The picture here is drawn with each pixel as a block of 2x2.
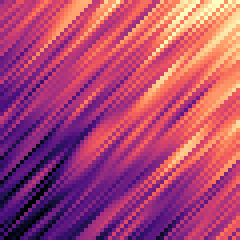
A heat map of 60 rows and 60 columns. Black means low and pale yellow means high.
Odd rows or columns: none. Grain: diagonal, up to the right. Ninth with the highest average: top right. Mirror symmetry: none. Ninth with the lowest average: bottom left. Slope: up to the top right.
